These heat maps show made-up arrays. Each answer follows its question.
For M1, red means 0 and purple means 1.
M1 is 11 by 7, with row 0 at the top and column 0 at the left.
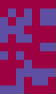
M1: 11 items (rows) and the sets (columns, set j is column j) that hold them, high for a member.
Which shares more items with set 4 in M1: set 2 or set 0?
set 2
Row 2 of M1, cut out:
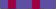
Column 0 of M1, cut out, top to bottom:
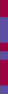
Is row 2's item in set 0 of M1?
yes
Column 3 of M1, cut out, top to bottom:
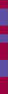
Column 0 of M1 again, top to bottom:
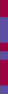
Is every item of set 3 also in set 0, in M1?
no
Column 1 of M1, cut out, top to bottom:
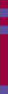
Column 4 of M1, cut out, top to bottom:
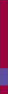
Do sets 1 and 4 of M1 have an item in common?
no
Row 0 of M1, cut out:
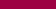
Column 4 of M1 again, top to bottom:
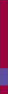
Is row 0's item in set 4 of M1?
no
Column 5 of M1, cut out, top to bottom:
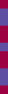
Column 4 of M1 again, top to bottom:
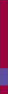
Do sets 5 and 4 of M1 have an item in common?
yes
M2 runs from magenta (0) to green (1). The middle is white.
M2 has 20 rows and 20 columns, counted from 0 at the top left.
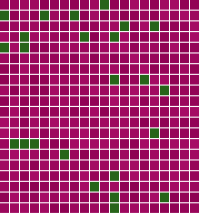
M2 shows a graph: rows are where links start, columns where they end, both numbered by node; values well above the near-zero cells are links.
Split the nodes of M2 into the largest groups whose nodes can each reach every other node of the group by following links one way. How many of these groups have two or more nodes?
0
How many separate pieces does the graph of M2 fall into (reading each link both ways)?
3
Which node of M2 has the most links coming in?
node 11
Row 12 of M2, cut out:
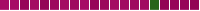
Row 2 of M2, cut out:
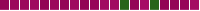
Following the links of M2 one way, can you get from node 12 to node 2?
no
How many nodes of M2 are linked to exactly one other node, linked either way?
5
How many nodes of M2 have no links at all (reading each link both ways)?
1
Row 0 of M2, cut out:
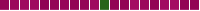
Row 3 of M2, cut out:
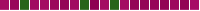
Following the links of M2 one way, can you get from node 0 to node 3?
no
